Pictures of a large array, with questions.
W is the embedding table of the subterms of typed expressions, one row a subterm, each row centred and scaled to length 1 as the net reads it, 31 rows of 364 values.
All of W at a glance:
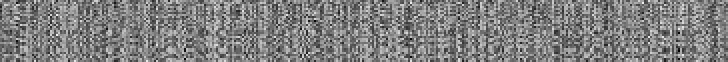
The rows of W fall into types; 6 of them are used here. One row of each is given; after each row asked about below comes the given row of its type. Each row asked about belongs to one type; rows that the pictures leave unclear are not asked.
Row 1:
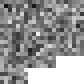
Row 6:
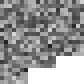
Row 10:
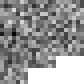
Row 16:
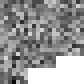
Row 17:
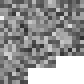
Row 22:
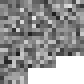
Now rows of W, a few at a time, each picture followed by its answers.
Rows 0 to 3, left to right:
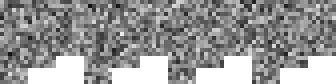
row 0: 16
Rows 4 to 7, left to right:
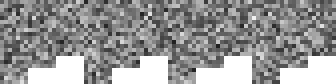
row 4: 6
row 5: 17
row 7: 17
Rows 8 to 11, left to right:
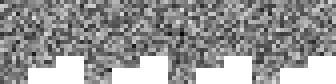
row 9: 6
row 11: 6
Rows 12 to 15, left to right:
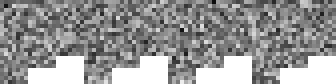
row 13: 6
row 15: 16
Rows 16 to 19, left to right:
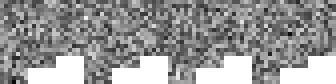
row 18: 1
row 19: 22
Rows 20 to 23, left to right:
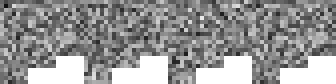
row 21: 1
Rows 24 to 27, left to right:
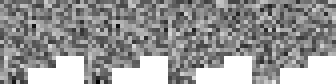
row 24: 17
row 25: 17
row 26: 16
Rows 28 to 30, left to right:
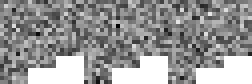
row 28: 22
